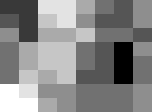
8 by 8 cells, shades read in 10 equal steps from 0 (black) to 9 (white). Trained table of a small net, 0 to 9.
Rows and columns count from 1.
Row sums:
38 36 37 36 35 34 44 46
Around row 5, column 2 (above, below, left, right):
6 7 4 7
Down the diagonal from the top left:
2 2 6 7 4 3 4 5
